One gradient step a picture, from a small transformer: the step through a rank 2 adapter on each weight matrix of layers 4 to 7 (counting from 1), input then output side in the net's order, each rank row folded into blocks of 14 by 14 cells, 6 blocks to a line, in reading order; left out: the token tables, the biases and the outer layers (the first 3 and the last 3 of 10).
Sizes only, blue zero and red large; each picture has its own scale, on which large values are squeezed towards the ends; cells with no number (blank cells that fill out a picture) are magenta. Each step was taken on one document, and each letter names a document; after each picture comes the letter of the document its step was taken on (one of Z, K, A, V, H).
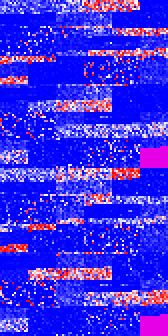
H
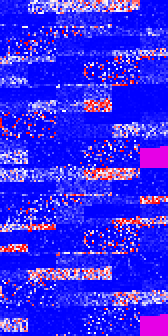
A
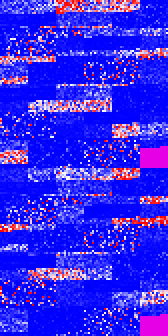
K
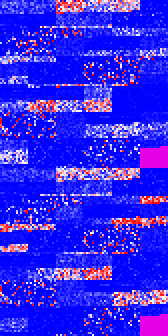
A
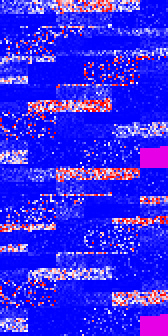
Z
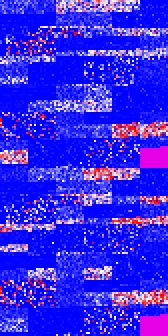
Z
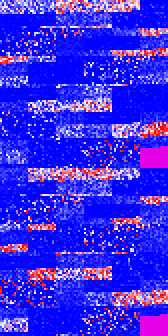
H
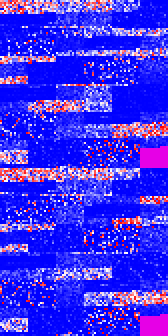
H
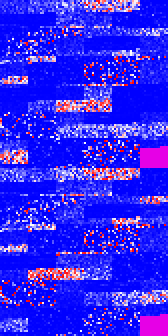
A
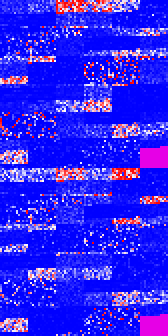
A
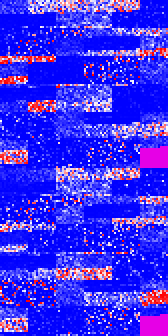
H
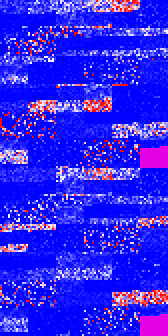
K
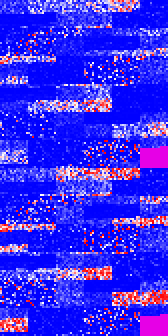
H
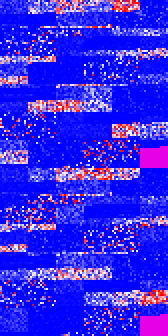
K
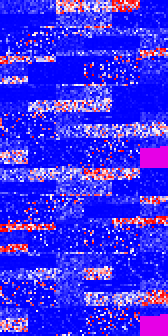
H
